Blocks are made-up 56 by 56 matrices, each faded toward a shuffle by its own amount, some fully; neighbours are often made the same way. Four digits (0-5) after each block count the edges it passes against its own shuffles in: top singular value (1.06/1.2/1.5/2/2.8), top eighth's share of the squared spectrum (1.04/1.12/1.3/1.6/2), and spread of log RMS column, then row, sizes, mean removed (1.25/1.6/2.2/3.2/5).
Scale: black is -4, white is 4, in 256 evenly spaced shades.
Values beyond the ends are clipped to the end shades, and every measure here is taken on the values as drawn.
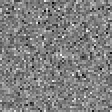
0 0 0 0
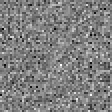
3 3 1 1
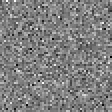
2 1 0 0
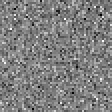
0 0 0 0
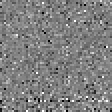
2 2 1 2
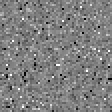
1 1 0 0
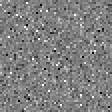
0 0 0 0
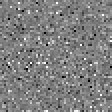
1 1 0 1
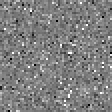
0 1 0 1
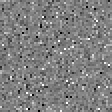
0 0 0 0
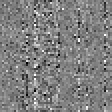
2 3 3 0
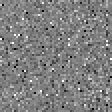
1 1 1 0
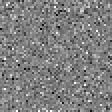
0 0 0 0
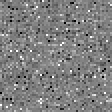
2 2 0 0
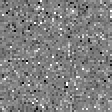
1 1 0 0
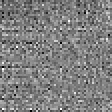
4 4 2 2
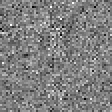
3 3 1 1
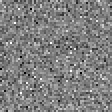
2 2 0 0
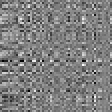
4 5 4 3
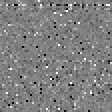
3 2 0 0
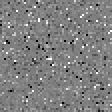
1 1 0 0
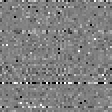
4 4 1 2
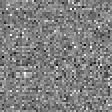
3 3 1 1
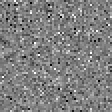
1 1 0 0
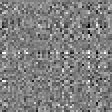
4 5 3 3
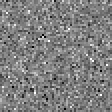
1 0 0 0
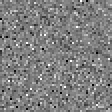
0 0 0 0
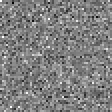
2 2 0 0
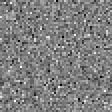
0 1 0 0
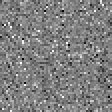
2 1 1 0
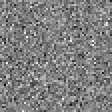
2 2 0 0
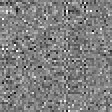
4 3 2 2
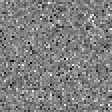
2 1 0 0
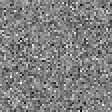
2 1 0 0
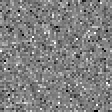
0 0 0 0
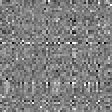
4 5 2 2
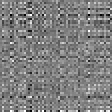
5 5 3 4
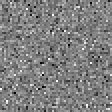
1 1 0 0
